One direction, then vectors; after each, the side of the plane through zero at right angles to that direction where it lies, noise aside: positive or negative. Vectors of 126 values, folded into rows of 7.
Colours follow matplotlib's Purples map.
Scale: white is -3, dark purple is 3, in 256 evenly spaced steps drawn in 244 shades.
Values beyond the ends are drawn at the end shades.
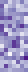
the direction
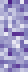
negative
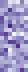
positive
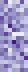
positive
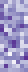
positive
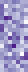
positive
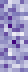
positive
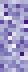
negative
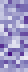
negative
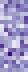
negative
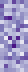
positive
